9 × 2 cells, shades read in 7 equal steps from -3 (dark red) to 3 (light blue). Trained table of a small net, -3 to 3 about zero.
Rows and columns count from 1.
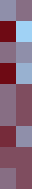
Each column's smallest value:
-3 -1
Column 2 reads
0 3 1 2 -1 -1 1 -1 -1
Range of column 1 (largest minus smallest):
4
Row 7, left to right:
-2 1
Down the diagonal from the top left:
1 3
